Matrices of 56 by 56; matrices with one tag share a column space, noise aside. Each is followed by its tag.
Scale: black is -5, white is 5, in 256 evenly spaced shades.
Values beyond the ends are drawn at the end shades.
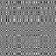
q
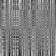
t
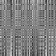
t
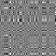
q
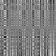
t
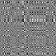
q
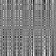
t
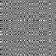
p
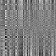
t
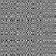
p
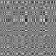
q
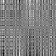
t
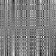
t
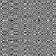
p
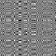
p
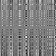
t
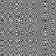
p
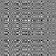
p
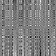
t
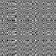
p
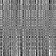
t
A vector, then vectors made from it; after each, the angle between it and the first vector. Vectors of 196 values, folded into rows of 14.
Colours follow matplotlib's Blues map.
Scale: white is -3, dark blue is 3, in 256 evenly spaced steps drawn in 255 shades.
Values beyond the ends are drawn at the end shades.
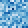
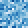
nearly opposite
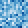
partly opposed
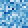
nearly parallel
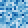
partly opposed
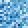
partly opposed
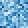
partly opposed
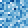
partly opposed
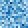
partly aligned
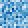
partly aligned
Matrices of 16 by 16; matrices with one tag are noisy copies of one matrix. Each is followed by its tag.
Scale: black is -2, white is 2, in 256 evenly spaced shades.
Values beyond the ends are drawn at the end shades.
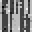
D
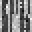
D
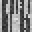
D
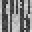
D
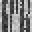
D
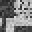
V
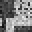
V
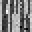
D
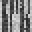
D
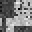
V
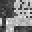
V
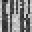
D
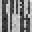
D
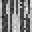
D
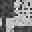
V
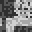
V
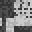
V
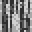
D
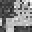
V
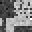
V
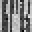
D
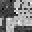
V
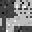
V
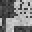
V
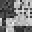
V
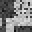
V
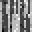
D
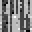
D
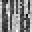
D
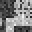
V
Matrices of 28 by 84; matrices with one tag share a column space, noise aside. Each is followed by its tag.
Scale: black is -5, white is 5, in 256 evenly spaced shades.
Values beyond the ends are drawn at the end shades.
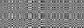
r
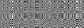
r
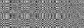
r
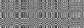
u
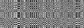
u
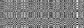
u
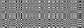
r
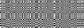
r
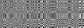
r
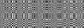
r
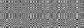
r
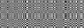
r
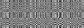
u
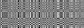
u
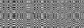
r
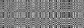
u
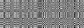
u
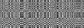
u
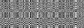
u
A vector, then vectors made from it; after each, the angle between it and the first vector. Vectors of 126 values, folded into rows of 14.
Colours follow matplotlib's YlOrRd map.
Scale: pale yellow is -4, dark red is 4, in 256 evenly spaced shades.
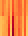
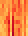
nearly parallel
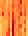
nearly parallel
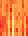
nearly opposite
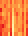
nearly opposite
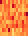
orthogonal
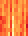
nearly opposite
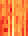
nearly opposite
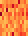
orthogonal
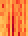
nearly parallel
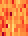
partly opposed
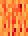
partly aligned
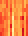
nearly opposite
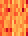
partly opposed
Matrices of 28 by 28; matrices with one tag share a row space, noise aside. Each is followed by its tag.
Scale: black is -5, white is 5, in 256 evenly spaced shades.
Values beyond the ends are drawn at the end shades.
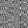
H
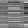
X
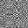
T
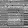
X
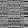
X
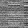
X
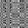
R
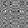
R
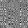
H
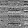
X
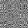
H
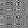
T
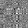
T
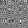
H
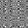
R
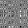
H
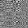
T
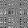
H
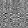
R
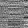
X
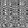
R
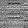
X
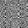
R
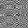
T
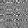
T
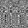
R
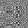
T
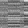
X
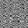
R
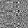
T
